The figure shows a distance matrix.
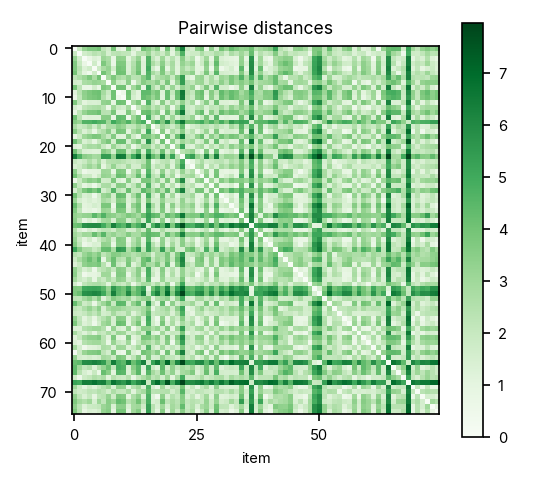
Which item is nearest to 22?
41
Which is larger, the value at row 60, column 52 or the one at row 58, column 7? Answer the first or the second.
the first
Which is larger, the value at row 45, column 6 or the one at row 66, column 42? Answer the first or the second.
the second
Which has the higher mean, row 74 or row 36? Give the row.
36
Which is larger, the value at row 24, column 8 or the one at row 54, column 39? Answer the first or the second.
the first
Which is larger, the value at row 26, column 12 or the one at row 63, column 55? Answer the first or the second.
the first
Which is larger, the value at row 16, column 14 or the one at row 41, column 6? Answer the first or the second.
the second
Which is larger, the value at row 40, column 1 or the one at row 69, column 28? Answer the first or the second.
the first
